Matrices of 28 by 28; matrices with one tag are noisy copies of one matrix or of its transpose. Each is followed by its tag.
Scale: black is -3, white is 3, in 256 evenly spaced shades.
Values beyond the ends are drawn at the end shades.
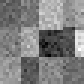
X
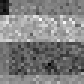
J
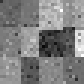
X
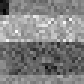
J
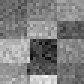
X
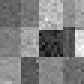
X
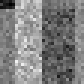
J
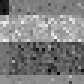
J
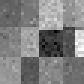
X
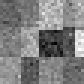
X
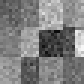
X
